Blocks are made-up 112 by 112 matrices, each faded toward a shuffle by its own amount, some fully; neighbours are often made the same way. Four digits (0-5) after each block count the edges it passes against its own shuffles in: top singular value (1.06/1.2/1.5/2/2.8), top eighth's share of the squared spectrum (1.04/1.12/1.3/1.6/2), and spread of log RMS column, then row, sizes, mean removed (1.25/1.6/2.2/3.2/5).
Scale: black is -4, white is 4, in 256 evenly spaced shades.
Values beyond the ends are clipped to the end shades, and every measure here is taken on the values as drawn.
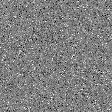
2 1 0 0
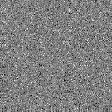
4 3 1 1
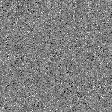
3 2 0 0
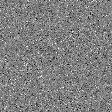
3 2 0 0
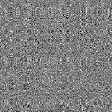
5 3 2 2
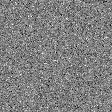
0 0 0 0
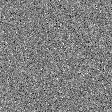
0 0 0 0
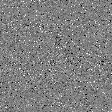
1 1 0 2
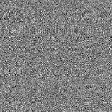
4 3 2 2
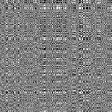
5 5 4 4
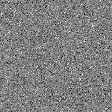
3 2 1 0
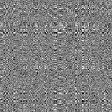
5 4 3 3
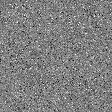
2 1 0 0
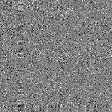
4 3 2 2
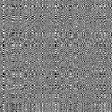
5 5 4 4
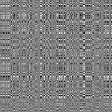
5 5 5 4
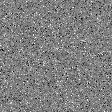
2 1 0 0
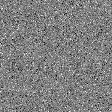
3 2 0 0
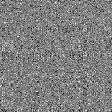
4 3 2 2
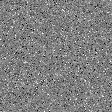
1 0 0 0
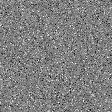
0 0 0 0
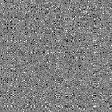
4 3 2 2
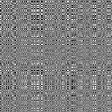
5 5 4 4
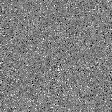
3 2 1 0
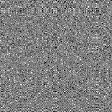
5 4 2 2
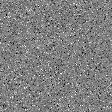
0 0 0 0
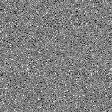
4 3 1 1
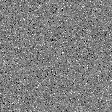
2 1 0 0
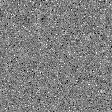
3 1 0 0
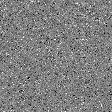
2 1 0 0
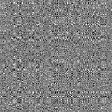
5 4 3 3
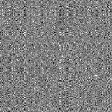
5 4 3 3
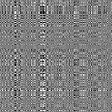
5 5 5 4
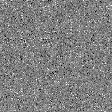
3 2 0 1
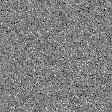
2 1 0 0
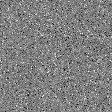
1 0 0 0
